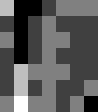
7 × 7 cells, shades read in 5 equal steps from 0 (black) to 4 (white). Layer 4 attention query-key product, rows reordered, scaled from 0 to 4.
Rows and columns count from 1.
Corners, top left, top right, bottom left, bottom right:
3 2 2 0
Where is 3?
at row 1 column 1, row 5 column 2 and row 6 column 2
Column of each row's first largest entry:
1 4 1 4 2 2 2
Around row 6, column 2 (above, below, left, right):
3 4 1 1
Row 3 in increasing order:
0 1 1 1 2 2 2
